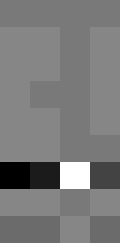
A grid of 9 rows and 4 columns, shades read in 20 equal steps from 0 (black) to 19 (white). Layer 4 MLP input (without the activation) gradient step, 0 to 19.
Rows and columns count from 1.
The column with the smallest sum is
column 1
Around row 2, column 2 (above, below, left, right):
9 10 10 9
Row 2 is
10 10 9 10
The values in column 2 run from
2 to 10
